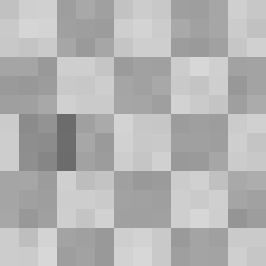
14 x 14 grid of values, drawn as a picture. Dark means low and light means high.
Ninth with the lowest average: middle left. Average level on the scale: 70%. Roughest part: middle left. Grain: checkered. Odd patch: lower, in the middle left. Slope: none.
